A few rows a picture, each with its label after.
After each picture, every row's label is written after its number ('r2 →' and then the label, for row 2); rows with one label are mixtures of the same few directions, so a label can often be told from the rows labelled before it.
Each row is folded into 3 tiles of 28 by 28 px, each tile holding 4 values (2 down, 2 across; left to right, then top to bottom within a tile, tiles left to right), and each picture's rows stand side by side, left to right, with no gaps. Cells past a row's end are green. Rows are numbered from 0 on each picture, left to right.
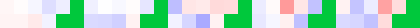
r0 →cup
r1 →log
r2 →cup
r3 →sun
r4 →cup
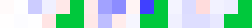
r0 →sun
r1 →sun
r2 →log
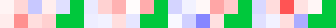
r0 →log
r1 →sun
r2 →cup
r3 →sun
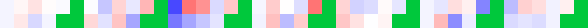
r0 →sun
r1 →log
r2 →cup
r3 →sun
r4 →cup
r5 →sun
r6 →cup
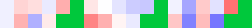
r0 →sun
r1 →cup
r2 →log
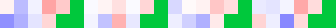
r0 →cup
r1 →sun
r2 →cup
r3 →cup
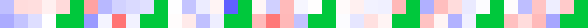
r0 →cup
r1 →cup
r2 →sun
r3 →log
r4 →sun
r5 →cup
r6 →log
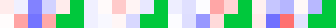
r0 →sun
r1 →sun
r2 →cup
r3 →sun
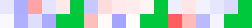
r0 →log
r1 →cup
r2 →cup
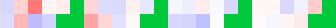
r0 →sun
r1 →cup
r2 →log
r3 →sun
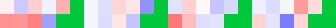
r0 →log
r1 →sun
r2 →cup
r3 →cup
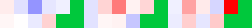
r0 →sun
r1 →sun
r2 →sun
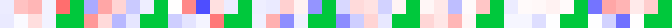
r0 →sun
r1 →cup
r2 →log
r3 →sun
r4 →cup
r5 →log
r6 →cup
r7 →cup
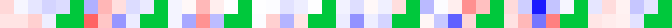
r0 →cup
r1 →cup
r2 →sun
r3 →sun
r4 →log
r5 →cup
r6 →sun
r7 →cup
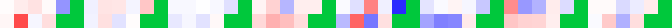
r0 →log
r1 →sun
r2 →log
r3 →log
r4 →log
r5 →log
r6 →cup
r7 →sun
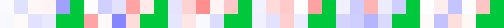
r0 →sun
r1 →cup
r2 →sun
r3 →sun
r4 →log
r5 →log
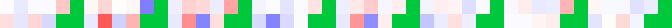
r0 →log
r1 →log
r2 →sun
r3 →log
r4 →sun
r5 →cup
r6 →sun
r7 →cup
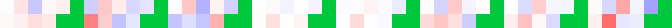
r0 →log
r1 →cup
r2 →log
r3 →log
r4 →log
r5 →log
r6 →log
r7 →log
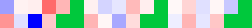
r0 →cup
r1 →cup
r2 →log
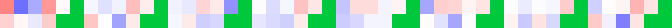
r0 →cup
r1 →cup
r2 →sun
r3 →cup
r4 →cup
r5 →cup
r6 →log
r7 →cup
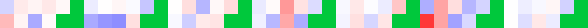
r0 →cup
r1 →log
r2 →log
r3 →sun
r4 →sun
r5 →cup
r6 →sun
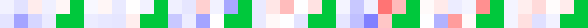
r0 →log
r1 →log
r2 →log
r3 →sun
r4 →cup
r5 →sun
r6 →sun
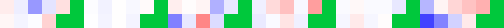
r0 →sun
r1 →log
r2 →cup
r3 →sun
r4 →log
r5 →cup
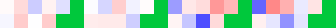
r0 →log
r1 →log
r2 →cup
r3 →cup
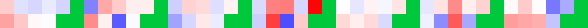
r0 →cup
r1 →cup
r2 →cup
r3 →sun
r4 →log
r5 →sun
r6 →cup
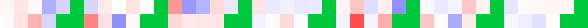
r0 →cup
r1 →cup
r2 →cup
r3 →cup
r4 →log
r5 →cup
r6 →cup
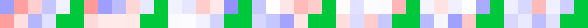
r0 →cup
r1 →cup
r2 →sun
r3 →cup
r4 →log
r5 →log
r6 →log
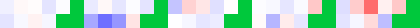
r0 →cup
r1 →log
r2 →cup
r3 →log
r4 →sun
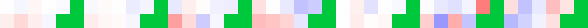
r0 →log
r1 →cup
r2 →cup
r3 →cup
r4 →log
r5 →log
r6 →cup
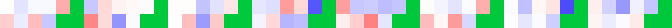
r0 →log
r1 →cup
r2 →sun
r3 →sun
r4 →cup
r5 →log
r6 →sun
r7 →sun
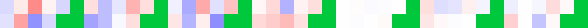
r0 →sun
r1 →cup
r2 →log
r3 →log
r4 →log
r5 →cup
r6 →cup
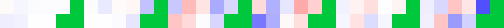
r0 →cup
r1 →sun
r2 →cup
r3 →cup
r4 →sun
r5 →sun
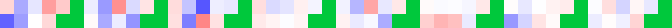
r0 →cup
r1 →log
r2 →sun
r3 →cup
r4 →log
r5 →log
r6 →cup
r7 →log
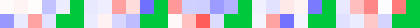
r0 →cup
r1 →sun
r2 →cup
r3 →sun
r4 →sun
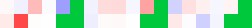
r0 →log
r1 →sun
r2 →cup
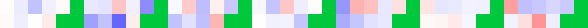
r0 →sun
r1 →log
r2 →log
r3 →log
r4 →cup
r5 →cup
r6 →cup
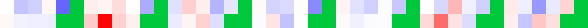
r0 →sun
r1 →log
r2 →cup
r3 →sun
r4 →sun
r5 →log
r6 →sun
